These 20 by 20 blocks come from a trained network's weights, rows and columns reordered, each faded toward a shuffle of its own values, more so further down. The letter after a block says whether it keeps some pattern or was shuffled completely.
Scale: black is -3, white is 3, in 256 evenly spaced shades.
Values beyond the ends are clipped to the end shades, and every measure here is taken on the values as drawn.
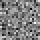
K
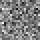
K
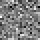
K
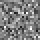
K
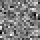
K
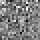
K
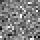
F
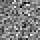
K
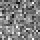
F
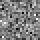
F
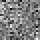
K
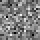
F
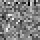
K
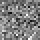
F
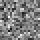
K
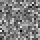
F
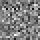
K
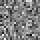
K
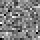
K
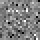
F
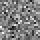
F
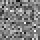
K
